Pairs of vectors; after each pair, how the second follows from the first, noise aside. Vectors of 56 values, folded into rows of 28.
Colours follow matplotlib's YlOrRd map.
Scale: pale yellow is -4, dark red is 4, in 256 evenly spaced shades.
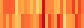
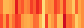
negated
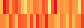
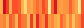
copied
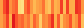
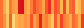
negated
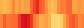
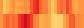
copied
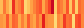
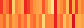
negated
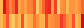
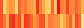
negated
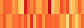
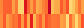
copied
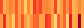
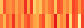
negated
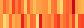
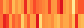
negated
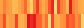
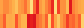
copied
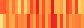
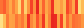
copied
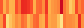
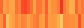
shrunk
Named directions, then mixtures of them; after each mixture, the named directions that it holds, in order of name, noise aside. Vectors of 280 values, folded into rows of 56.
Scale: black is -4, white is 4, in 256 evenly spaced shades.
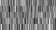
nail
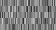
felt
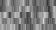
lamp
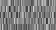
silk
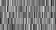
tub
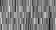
lamp, nail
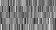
nail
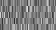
felt, silk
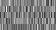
silk, tub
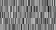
felt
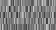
silk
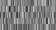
silk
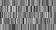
felt, tub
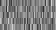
tub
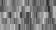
lamp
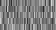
tub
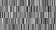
felt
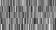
nail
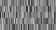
felt, silk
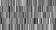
nail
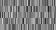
felt
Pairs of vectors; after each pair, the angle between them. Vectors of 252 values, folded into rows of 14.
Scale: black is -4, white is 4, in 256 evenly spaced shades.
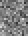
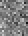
nearly parallel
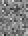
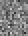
orthogonal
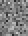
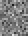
partly opposed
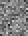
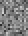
partly aligned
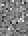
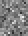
partly aligned
